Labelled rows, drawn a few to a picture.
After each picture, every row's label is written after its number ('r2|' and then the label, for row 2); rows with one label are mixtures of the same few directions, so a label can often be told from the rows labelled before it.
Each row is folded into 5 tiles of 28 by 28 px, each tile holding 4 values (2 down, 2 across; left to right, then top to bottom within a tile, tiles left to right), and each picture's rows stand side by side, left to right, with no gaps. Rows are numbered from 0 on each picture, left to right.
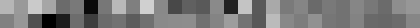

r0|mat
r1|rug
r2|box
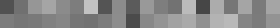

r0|rug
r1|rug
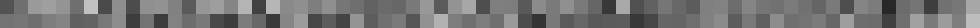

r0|rug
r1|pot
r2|mat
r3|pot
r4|rug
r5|mat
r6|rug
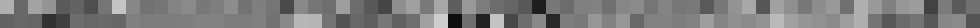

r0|mat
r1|rug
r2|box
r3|mat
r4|mat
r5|rug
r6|mat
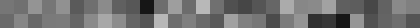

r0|box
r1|box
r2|mat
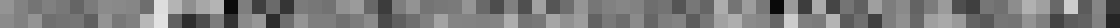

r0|box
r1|mat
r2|box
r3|pot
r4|mat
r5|pot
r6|box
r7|rug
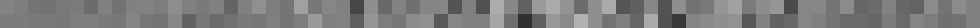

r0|rug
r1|mat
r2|pot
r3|box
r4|pot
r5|mat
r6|mat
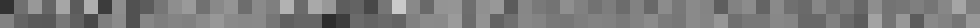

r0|rug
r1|rug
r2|mat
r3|mat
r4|rug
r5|pot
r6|mat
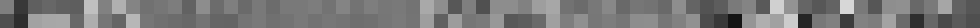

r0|mat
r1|rug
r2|rug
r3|box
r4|pot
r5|box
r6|rug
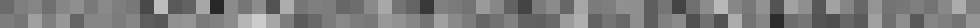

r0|mat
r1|pot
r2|box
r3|box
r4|mat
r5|pot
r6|mat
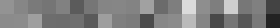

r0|box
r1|rug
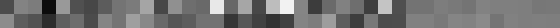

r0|rug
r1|pot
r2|rug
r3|mat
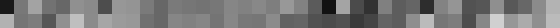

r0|rug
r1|mat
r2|rug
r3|rug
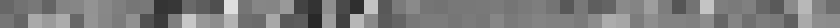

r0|mat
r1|mat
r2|mat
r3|pot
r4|mat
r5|box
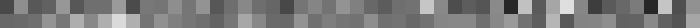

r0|pot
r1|box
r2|box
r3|rug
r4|rug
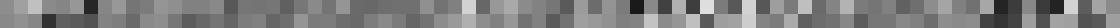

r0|mat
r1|mat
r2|box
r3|rug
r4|pot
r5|rug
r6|box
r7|mat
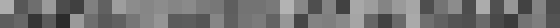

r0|mat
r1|mat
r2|box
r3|rug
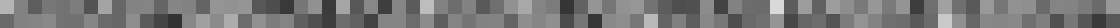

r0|rug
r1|box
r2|rug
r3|box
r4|box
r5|pot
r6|box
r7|pot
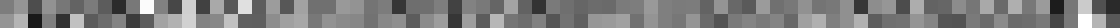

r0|mat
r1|rug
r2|mat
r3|mat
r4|mat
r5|pot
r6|pot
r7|box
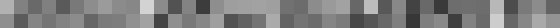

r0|box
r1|box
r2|rug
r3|pot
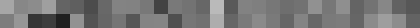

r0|mat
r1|pot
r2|box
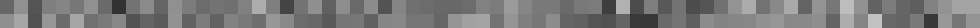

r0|mat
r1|mat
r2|rug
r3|mat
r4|rug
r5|rug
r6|box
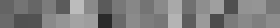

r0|box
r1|mat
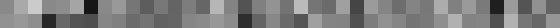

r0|mat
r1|box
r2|pot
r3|pot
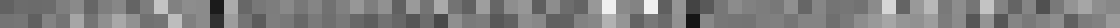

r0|pot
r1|pot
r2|pot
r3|pot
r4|rug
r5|rug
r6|rug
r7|box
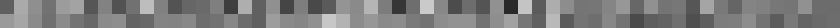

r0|mat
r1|rug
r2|mat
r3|rug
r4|rug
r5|rug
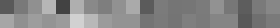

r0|rug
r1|box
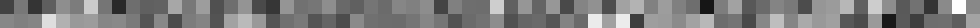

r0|mat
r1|box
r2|mat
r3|pot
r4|mat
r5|rug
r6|mat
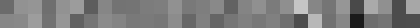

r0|mat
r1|mat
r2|pot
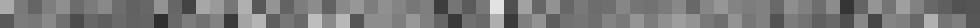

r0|rug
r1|pot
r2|mat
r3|pot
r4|pot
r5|pot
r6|box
